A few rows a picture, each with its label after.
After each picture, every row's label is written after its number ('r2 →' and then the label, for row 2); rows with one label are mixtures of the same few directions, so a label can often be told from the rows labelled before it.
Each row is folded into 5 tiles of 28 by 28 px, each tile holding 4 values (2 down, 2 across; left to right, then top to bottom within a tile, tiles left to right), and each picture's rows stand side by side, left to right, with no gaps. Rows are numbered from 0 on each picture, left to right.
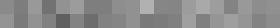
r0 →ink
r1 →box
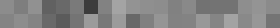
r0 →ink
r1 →ink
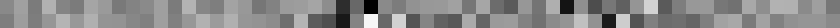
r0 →ink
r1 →ink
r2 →ink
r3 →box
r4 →box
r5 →box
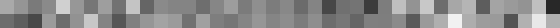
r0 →box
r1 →box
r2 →ink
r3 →box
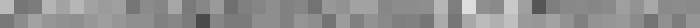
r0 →box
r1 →ink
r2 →box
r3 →ink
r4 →ink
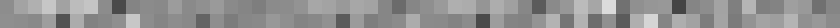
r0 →ink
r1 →ink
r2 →ink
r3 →ink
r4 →ink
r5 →ink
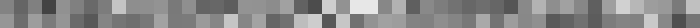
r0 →ink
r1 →ink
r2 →box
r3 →ink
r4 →box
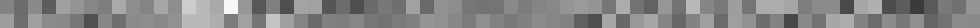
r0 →ink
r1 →ink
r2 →box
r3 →box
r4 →box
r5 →ink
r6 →box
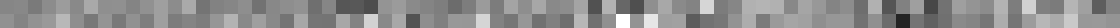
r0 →ink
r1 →ink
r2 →ink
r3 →ink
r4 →ink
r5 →box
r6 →ink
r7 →ink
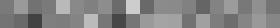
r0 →box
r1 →box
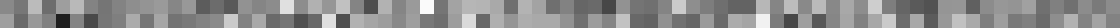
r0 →ink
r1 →ink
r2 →box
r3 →box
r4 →ink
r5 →ink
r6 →box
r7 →ink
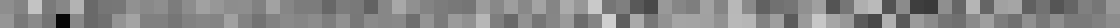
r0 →ink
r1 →box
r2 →ink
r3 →ink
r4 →box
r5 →box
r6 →box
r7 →box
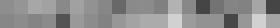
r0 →ink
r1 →box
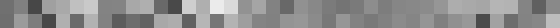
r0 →box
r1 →box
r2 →box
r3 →ink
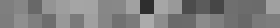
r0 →box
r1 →box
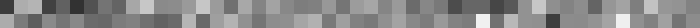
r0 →box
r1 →box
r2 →box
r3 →ink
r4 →ink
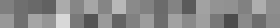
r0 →ink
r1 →ink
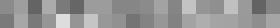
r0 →ink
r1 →ink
